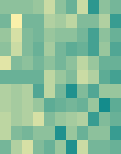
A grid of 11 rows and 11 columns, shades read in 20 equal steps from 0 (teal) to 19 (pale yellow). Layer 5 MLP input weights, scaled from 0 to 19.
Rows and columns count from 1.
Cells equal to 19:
1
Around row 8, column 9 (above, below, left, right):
5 3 7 0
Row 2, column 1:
8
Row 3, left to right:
11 16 9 8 11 10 10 8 4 10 7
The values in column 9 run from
2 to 13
